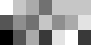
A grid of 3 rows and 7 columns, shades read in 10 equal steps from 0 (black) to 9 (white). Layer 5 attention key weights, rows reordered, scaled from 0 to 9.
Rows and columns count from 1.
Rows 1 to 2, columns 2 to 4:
7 6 4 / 5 4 7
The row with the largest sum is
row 1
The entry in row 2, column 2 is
5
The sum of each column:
12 15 16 13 20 22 17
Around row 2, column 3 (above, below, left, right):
6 6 5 7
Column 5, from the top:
7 5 8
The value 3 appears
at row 2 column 1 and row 3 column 2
